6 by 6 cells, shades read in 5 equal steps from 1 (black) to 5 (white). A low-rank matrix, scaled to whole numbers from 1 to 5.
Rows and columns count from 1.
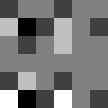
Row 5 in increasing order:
2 2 3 3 3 4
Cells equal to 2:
9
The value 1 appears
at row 2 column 2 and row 6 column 2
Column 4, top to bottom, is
2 4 4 3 2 5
